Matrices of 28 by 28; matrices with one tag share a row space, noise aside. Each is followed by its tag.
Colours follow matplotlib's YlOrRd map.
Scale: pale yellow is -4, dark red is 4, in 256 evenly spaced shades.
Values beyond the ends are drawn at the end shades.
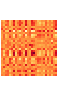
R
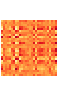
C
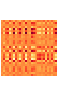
R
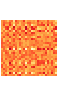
R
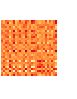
R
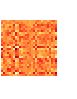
C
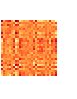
C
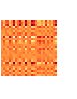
R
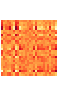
C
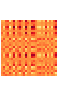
R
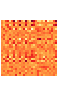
R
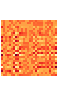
C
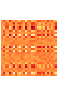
R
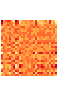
C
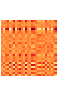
R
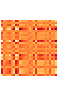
C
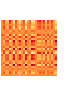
R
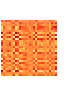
C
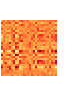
C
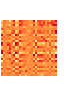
C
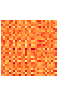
R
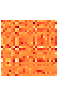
C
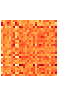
C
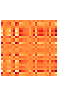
C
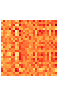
C
